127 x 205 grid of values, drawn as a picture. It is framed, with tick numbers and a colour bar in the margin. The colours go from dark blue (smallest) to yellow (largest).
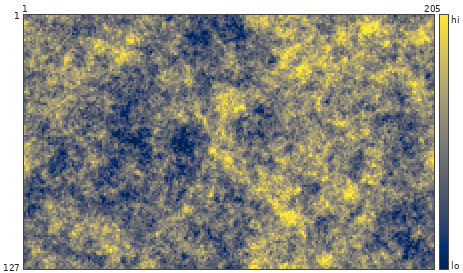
Mirror symmetry: none. Odd rows or columns: none. Grain: blotchy. Ninth with the highest average: top right. Histogram: bell-shaped.
